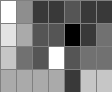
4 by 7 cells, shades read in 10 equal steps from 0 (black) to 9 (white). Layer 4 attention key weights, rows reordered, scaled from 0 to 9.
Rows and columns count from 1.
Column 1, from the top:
9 8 7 6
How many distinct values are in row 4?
3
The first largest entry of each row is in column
1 1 4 6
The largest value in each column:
9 6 6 9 3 7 7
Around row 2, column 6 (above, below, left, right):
2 4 0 4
